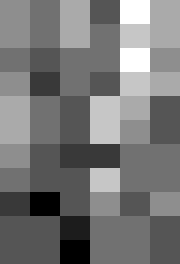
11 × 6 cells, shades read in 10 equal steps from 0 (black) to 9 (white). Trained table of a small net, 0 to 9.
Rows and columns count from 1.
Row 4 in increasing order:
2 3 4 5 6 7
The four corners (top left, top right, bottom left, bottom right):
5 6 3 3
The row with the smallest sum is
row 11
